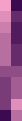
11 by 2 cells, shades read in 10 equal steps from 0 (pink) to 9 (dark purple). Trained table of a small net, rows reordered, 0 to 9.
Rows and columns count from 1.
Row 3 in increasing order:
2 8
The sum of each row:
9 8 10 11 10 10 10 10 10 7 12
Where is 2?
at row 3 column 1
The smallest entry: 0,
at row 1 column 1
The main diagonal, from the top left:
0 7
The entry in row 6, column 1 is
3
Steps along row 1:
up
